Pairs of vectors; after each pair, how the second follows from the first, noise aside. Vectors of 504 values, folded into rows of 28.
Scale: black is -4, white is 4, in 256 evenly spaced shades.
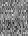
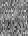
copied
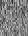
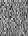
shuffled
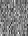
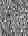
shuffled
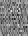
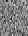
shuffled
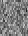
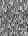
shuffled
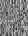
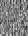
negated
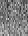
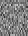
shuffled
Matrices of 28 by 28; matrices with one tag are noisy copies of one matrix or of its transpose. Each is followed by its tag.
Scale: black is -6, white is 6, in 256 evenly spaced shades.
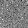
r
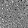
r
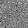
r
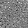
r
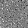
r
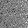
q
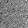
q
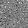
r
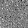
r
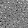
r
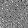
r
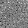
r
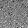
q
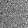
q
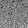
q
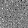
r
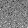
q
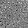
r
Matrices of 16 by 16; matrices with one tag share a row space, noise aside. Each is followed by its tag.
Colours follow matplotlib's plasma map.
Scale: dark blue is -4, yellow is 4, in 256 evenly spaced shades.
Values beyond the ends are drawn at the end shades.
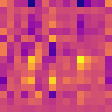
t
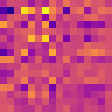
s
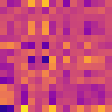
s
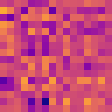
s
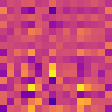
t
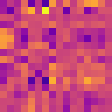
s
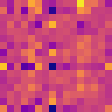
t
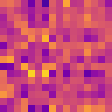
s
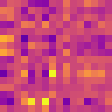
s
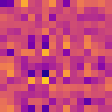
s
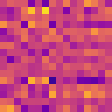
s
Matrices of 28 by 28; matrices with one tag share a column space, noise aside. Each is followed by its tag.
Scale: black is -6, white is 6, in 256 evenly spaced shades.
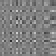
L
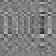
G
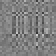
G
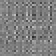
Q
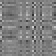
Q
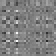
L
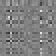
L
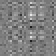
Q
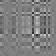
G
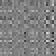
L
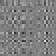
L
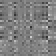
Q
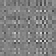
L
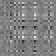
Q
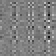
Q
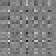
L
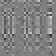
G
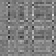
Q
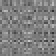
L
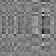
G
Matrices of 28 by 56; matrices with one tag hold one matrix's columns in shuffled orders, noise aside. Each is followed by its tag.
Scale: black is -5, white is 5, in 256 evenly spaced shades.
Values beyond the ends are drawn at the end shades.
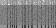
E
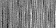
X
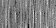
X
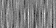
X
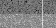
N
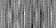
X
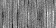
X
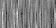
X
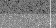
N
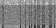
E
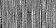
X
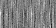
X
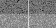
N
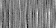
X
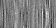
X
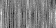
X
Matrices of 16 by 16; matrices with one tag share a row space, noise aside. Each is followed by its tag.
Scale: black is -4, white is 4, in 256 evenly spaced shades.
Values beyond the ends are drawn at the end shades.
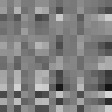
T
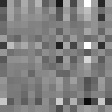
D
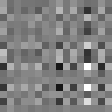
D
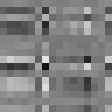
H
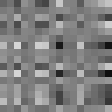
T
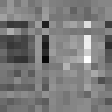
H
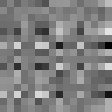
T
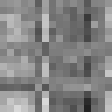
H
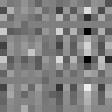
D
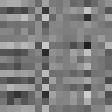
H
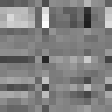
H
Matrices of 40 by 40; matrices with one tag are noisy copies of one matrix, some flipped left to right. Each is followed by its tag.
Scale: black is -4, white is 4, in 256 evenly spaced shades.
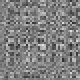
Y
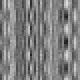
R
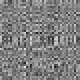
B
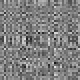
B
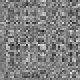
Y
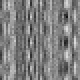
R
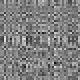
B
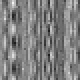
R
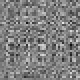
Y
